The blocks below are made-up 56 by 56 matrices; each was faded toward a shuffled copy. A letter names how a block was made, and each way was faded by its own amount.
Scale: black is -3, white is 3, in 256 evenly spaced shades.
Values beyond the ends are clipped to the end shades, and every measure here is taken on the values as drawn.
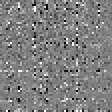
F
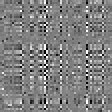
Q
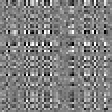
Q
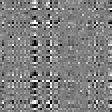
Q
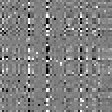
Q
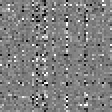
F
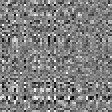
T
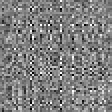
T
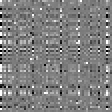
Q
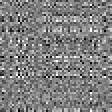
T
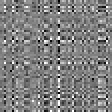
Q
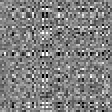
T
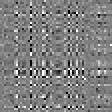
Q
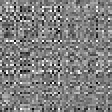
T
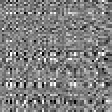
T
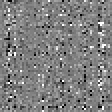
F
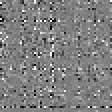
F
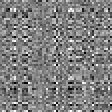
T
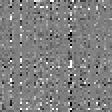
F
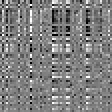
Q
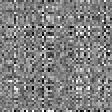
T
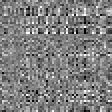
T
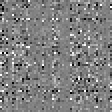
F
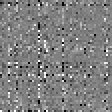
F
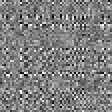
T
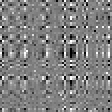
Q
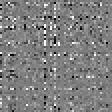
F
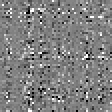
F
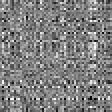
T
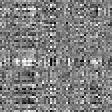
T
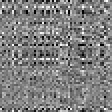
T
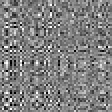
T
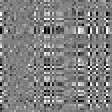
Q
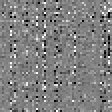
F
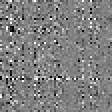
F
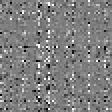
F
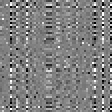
Q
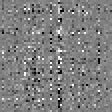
F
